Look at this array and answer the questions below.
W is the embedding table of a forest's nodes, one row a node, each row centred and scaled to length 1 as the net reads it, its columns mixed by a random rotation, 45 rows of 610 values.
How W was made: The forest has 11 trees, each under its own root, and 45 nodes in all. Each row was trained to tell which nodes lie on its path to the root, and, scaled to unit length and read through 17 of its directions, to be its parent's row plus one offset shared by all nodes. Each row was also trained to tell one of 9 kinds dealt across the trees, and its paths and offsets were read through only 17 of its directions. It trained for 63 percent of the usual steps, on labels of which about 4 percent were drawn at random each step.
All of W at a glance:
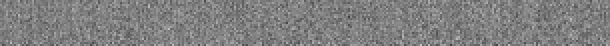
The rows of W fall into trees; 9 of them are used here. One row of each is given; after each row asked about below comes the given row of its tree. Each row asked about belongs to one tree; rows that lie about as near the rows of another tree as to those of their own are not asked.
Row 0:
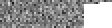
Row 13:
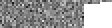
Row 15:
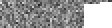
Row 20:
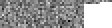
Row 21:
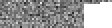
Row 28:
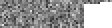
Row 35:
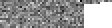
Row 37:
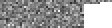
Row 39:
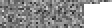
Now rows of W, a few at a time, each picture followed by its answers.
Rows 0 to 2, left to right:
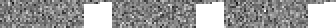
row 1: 28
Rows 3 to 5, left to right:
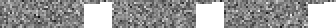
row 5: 28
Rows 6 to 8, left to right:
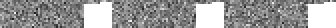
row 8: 37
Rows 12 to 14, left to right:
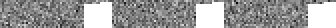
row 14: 0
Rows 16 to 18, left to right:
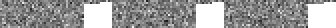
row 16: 37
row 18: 37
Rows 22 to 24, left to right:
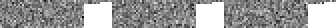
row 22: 13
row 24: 28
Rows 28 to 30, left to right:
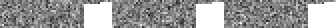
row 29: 21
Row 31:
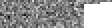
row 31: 39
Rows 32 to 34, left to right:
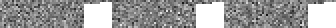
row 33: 37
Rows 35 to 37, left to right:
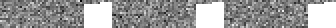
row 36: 39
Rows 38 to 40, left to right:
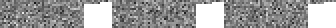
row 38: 39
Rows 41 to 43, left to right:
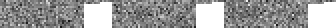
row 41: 20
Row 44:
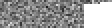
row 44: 28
